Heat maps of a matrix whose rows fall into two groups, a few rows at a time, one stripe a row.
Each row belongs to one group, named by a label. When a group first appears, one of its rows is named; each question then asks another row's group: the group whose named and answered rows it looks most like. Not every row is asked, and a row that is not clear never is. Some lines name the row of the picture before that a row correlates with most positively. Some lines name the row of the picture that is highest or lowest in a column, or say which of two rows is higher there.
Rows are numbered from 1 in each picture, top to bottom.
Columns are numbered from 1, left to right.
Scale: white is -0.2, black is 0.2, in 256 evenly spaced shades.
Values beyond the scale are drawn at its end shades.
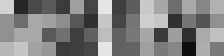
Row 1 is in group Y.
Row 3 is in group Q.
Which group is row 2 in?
Y
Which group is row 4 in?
Q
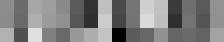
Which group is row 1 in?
Y
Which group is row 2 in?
Y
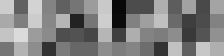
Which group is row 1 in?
Y
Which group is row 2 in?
Y
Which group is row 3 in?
Q
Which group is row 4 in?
Q
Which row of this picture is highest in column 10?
1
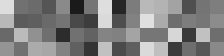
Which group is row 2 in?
Y
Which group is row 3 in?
Q
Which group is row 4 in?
Y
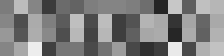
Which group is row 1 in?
Q
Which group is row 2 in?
Y
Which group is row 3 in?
Y
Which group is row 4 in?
Q
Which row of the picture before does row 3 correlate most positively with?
4
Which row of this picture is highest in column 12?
1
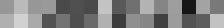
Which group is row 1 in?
Q
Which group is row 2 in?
Q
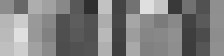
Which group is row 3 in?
Q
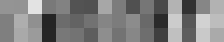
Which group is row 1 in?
Q
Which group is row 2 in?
Q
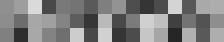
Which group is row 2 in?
Y
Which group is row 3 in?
Y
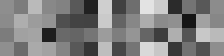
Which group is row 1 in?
Y
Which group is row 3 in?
Q
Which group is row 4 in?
Y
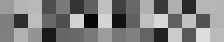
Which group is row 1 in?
Q
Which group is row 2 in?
Y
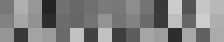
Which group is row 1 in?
Q
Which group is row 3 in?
Y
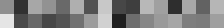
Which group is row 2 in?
Y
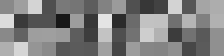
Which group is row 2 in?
Y
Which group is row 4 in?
Q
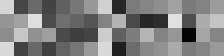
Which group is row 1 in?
Y
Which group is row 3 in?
Q
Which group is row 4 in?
Y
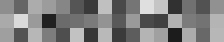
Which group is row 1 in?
Y
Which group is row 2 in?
Q
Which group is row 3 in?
Y
